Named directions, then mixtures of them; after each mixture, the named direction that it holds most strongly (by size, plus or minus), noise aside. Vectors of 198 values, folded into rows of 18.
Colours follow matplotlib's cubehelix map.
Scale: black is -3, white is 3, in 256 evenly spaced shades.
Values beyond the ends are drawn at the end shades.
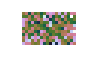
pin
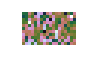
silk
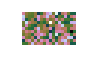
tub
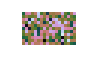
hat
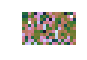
silk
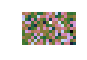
tub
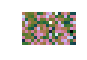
tub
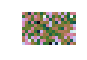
pin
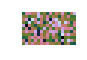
hat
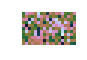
hat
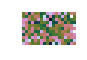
pin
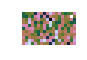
silk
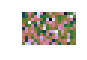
silk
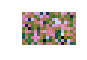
hat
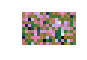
hat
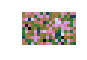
hat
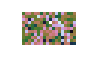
hat
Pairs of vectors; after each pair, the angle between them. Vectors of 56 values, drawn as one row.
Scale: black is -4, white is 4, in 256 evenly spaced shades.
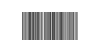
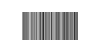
nearly opposite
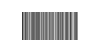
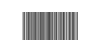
partly opposed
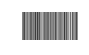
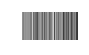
orthogonal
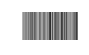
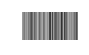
nearly parallel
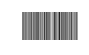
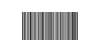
partly opposed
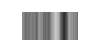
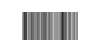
partly aligned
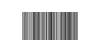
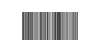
nearly opposite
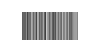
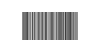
orthogonal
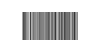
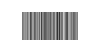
orthogonal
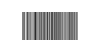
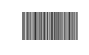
nearly parallel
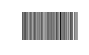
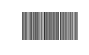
partly aligned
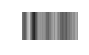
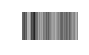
nearly parallel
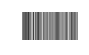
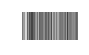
partly opposed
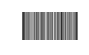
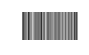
partly aligned
